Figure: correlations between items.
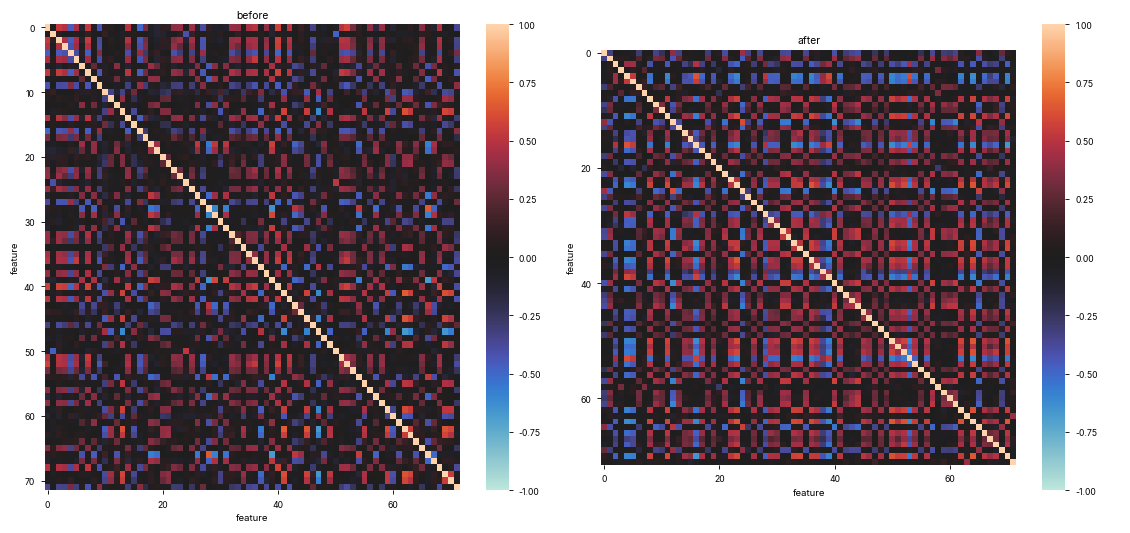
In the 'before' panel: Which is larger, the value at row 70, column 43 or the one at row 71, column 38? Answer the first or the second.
the first
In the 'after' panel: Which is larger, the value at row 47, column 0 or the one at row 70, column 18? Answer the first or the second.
the second
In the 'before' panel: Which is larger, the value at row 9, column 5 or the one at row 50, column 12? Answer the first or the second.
the second
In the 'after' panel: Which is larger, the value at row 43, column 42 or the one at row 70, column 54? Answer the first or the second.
the second
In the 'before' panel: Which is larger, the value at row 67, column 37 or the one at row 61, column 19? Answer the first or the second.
the second
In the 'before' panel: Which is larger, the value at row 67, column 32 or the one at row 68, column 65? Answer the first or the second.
the second
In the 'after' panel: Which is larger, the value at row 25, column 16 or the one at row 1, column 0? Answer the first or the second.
the first
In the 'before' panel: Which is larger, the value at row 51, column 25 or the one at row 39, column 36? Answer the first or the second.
the first
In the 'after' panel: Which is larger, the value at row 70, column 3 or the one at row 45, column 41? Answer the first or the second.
the second
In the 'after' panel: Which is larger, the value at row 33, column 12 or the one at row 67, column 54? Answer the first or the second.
the second
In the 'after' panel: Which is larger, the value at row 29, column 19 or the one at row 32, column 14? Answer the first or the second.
the first
